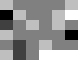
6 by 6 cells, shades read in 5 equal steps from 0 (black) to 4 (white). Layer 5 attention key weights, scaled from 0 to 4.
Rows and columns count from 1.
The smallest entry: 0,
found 2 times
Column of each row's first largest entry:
1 6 3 1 4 4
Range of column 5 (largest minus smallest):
2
